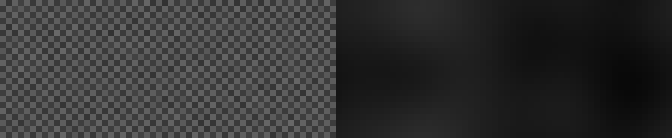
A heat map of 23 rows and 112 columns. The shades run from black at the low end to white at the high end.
It is made of 1 by 2 panels. Panel 1,1: low, checkered. Panel 1,2: very low, smooth, faint in contrast.
